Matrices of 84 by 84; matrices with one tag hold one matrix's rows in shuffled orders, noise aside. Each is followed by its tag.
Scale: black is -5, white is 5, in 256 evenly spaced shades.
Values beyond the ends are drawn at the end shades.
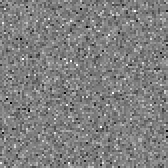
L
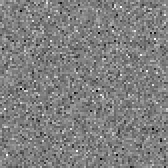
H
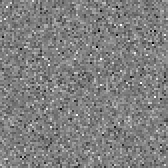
H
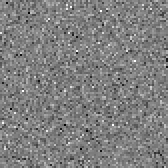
L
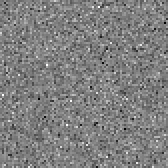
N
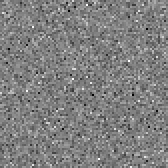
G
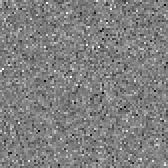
N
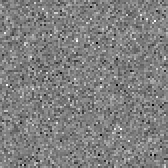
H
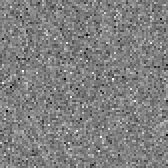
L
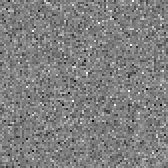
G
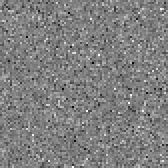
G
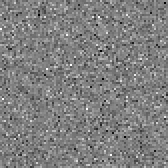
N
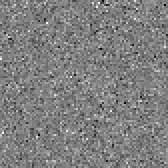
N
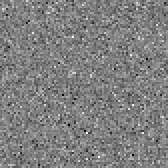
G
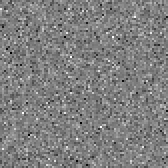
L
